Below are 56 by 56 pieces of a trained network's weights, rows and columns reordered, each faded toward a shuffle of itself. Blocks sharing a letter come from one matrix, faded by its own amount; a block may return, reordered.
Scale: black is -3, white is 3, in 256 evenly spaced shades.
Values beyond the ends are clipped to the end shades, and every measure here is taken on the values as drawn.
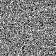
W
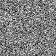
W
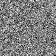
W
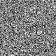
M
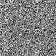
M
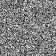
M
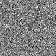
W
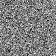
W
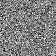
W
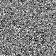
W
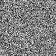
M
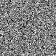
W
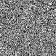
W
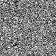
W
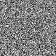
W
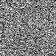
M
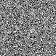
W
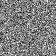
W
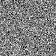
W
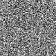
M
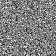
W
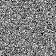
W
